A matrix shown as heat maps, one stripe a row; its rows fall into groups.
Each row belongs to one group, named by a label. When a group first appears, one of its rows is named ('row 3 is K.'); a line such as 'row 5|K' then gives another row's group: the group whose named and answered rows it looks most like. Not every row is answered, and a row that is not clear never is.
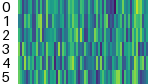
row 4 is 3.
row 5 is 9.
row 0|3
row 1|3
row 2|3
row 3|9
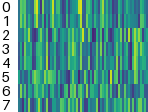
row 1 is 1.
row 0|1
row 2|3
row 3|3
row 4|3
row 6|1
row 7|3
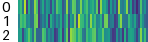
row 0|1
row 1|1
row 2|1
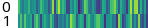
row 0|9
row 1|1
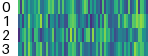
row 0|9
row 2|1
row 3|3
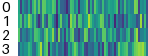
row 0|9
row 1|1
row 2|9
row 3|3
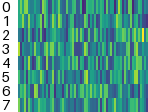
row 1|9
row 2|3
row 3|9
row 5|9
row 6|1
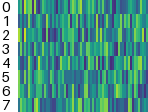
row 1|3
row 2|3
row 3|1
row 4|3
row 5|9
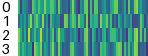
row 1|1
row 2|9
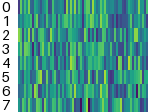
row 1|1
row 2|9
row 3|1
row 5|3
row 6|1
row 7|9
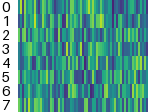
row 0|1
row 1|1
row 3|1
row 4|3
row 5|9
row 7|9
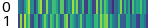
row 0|3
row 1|1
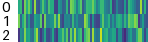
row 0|1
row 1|9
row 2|1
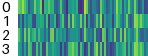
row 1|3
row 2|9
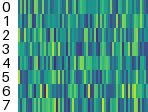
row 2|9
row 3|9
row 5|9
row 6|3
